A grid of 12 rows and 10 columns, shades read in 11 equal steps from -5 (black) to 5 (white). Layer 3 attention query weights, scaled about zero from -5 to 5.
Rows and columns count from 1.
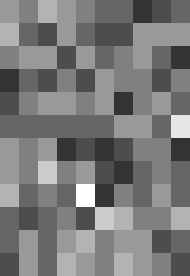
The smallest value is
-3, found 9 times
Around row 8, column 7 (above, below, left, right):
-2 0 -2 -1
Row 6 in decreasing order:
4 1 1 -1 -1 -1 -1 -1 -1 -1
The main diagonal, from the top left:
1 -1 1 0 0 -1 -2 -1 1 2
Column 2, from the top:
0 -1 1 -1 0 -1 0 0 -1 -2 1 1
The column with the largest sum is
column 5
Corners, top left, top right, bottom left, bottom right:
1 -1 -2 -2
